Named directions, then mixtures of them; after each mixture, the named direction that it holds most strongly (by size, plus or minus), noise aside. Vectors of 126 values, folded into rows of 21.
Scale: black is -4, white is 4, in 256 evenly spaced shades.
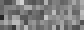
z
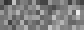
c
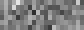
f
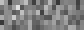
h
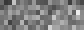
c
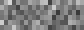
c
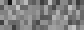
h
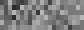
h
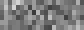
f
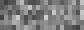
z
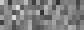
h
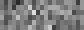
f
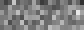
c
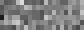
z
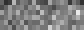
c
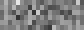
f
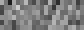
h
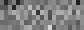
f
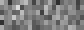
h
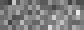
c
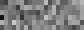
z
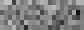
c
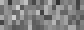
h
